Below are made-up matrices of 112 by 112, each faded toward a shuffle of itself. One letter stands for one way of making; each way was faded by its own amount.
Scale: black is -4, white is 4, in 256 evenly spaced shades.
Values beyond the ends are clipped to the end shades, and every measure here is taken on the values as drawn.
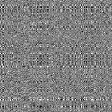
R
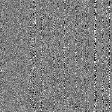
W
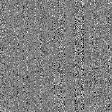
W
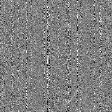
W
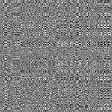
R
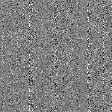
W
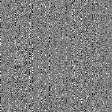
W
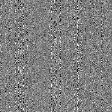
W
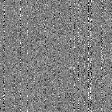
W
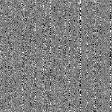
W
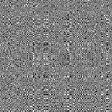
R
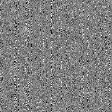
W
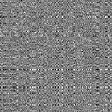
R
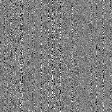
W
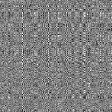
R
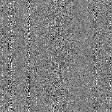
W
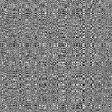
R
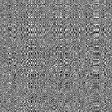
R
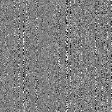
W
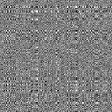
R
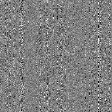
W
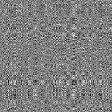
R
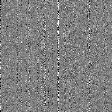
W
